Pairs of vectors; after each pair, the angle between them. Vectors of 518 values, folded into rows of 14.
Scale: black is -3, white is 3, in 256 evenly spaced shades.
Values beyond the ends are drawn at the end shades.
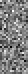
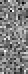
partly aligned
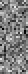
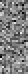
partly aligned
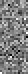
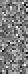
orthogonal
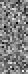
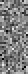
partly aligned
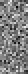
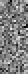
nearly opposite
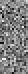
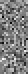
nearly parallel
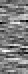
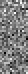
orthogonal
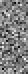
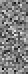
nearly parallel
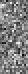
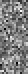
partly aligned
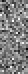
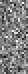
partly aligned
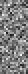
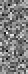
nearly opposite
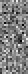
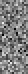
partly aligned
